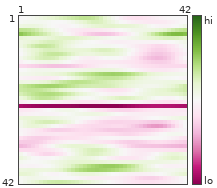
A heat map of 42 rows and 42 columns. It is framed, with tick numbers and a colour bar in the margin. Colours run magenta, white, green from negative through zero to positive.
Average level on the scale: 50%. Odd lines: row 23. Histogram: skewed, a long tail of low values. Grain: streaks across.
